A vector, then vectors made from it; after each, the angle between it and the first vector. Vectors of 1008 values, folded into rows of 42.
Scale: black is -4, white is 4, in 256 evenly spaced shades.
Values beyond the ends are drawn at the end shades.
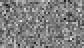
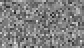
partly aligned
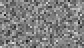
partly aligned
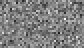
partly opposed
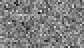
orthogonal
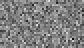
partly aligned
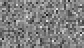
partly aligned
